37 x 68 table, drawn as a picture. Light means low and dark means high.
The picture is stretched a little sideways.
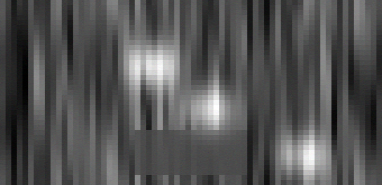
The bottom middle is the smoothest part. No overall slope runs across the table. The centre is the ninth with the lowest average. An odd patch, calmer than its surroundings, sits in the bottom middle. There are three dips. Most values sit high, with a long tail of low ones.
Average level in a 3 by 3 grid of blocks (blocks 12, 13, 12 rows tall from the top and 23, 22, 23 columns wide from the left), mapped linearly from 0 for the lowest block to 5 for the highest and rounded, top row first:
5 3 4 / 5 0 5 / 4 4 2
